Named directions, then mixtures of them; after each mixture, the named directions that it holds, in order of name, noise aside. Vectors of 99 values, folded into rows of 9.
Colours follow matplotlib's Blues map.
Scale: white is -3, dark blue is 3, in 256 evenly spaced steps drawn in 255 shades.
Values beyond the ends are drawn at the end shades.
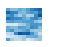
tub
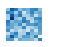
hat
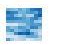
tub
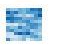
tub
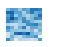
hat, tub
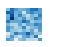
hat, tub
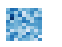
hat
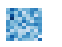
hat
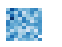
hat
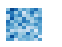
hat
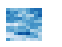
tub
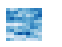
tub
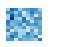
hat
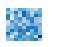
hat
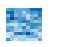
hat, tub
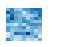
hat, tub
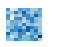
hat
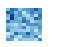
hat, tub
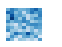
hat, tub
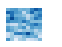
hat, tub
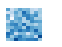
hat, tub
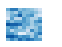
hat, tub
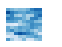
tub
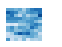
tub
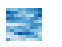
tub
